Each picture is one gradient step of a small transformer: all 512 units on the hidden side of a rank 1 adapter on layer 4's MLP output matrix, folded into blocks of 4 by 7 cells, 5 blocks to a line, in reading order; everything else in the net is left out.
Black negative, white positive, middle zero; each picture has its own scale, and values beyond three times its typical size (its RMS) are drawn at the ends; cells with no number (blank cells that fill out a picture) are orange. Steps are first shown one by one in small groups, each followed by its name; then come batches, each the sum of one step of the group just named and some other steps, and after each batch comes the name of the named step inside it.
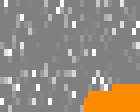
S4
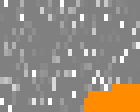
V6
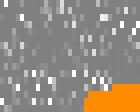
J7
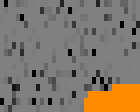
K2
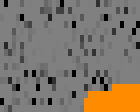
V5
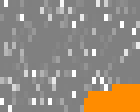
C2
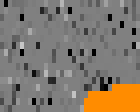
S4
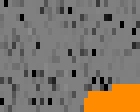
S4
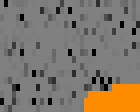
K2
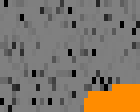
K2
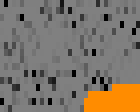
V5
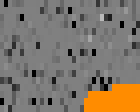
J7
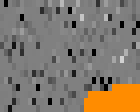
V6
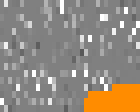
J7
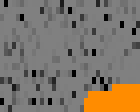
K2
